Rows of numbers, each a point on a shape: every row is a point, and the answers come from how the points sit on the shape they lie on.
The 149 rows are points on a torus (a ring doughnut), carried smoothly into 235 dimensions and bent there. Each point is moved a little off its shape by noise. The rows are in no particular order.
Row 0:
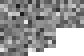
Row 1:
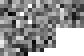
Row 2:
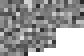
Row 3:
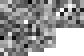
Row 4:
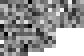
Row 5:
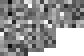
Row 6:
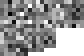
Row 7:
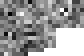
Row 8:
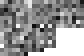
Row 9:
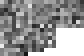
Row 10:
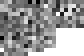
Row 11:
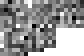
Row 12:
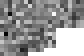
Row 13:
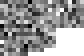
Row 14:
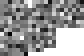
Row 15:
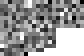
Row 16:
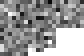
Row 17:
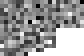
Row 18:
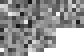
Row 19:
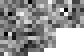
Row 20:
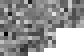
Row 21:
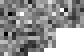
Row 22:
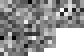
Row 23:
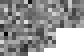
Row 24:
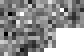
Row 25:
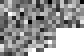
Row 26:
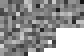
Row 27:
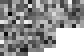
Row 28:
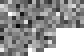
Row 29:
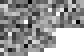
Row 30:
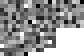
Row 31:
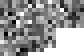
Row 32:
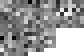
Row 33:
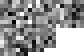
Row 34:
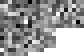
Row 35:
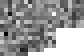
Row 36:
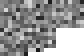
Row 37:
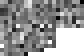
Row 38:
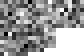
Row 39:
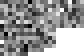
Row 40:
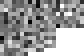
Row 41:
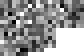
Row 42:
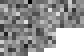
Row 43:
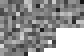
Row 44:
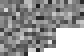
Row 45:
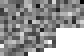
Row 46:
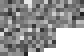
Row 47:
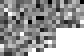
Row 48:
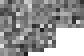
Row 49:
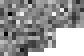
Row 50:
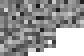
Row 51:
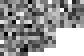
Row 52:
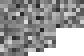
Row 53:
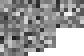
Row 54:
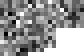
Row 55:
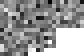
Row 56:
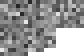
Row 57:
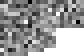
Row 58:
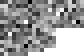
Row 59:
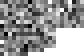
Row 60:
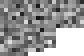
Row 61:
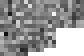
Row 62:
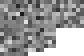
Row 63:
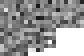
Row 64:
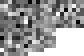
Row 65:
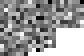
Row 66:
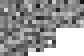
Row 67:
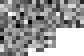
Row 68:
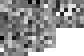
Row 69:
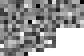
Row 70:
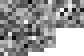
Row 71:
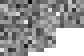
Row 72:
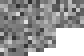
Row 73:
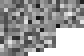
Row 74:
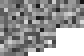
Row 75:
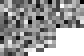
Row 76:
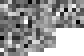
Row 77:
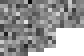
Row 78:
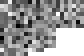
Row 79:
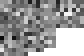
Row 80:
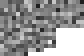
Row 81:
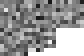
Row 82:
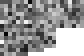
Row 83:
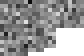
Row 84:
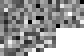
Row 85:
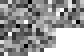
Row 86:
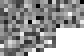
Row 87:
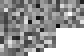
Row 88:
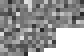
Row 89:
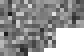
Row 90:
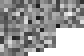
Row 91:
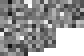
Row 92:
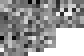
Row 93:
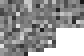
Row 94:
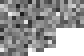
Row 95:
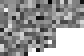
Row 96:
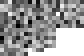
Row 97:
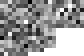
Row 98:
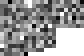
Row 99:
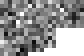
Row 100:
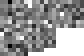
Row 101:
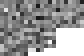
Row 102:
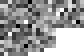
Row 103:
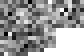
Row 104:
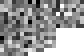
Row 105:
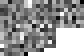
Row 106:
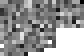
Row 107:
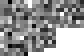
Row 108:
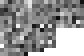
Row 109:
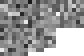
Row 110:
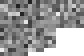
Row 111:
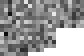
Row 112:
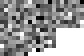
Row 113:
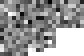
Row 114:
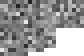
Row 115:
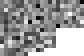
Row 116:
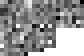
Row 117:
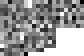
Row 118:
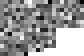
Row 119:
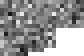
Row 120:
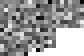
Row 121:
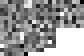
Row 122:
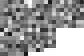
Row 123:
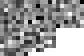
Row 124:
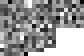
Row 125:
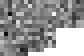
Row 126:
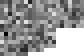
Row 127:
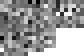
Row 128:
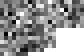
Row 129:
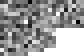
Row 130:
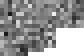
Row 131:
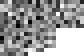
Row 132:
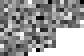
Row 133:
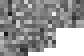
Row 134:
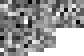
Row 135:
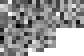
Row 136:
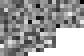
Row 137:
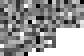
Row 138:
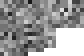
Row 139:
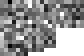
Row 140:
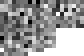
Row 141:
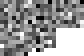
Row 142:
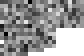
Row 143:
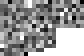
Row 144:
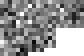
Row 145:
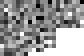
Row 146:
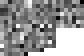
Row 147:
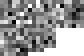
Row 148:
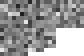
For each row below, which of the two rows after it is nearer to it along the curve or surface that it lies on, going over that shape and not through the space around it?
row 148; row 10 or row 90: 90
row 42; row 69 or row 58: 58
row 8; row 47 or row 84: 84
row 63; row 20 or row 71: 71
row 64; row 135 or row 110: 135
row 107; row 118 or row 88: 118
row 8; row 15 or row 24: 15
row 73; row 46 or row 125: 46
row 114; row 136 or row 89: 136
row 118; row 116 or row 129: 116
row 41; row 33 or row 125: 33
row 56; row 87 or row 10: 87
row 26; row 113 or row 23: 113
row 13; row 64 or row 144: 64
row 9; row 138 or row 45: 45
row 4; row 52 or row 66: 52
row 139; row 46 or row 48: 46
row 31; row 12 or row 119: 119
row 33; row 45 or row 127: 45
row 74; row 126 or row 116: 116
